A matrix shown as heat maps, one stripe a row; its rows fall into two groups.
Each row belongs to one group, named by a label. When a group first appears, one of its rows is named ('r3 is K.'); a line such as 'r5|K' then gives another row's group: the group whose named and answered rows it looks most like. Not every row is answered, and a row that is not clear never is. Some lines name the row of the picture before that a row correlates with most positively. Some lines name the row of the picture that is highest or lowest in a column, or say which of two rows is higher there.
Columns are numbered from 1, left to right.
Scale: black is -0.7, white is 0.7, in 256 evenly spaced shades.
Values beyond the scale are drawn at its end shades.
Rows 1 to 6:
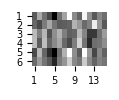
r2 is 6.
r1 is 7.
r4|6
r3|6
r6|7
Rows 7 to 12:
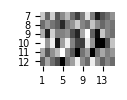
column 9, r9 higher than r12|Yes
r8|7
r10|6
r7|6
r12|7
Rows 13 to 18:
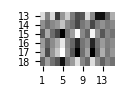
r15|7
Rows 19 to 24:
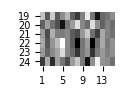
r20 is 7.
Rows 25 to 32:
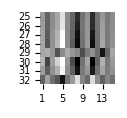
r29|6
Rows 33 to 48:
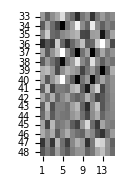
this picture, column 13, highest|36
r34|7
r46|6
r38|7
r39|6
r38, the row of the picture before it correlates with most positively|32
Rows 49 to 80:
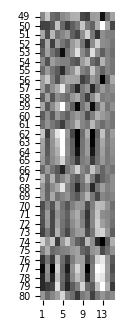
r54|6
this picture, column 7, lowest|62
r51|6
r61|7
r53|7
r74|6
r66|7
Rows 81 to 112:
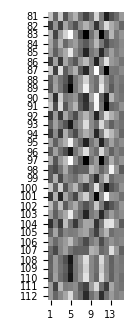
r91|6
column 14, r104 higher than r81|Yes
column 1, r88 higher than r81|No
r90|6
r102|6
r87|6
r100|6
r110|7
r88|7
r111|6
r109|7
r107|6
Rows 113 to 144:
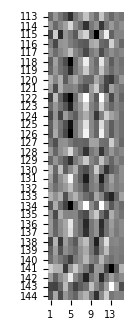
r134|7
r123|7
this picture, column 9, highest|143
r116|6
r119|7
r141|6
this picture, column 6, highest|141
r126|7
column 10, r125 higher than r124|Yes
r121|6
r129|7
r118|7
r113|7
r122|7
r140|7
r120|6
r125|7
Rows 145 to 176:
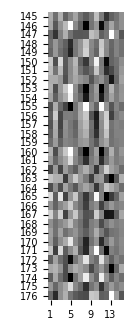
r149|7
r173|6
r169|6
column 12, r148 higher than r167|Yes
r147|6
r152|6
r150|6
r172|7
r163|6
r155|7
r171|6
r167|6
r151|6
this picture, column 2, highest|156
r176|6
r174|7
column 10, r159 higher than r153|No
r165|6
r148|7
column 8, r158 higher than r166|Yes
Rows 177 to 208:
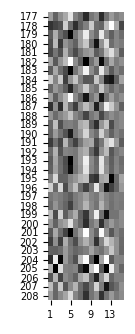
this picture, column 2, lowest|205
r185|7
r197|7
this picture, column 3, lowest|204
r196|6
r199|6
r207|6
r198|7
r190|7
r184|6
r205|6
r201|7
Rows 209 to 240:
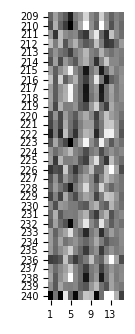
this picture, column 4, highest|240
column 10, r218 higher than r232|Yes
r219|6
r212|6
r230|6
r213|7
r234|6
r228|7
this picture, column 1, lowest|240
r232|7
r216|6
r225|6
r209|7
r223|7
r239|6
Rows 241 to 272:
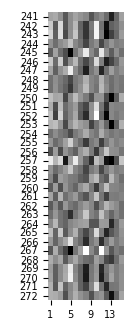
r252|6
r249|7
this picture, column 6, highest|257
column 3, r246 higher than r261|Yes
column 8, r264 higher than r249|No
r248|7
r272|6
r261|6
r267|7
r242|6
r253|6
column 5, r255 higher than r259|Yes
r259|6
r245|7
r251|6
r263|7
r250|6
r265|6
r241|6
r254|7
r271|6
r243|6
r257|6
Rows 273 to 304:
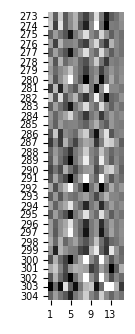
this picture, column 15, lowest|303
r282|6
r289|7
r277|7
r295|7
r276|6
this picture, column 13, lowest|301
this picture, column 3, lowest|303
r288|7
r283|7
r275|7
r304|7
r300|7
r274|6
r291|7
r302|7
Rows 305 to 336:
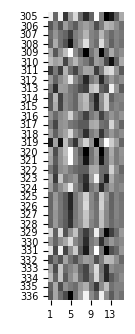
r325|7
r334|6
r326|7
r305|6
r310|6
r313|6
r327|7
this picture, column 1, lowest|319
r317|6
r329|6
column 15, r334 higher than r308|Yes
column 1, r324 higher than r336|Yes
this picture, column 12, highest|319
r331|6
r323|6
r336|7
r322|6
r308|7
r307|7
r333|6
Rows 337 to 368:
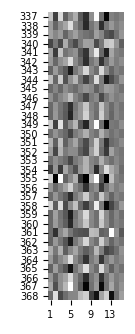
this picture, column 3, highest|355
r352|6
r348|7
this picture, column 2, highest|368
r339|6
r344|6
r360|7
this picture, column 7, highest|368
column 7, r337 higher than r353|No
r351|6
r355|6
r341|6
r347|7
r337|6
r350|7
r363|6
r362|7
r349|6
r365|7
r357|7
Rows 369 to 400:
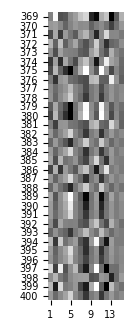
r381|6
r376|6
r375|7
